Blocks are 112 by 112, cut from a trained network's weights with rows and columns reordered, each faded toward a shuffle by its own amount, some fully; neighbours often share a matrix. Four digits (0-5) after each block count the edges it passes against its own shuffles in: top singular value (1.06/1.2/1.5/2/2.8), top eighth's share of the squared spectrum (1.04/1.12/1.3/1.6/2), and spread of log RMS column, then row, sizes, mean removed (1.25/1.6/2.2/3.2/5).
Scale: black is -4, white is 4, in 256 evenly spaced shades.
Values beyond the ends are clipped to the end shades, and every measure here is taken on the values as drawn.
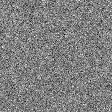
0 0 0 0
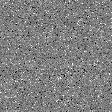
0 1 0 0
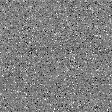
1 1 1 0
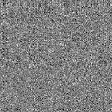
4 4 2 2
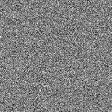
3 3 1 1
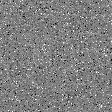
0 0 0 0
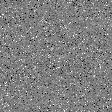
0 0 0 0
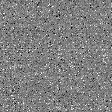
1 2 1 0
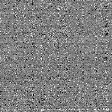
2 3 3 2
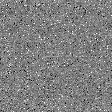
1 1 1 0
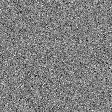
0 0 0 0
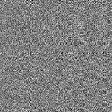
4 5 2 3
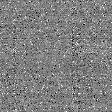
2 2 2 1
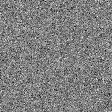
1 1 0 0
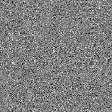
3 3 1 1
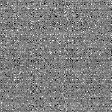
3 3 3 2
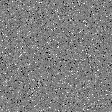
0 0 0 0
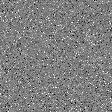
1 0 0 0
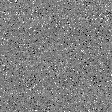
1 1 1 0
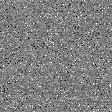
2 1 0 0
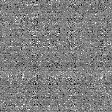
3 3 2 2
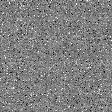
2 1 0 0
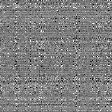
4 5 4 3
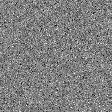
2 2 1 0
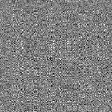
4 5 3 3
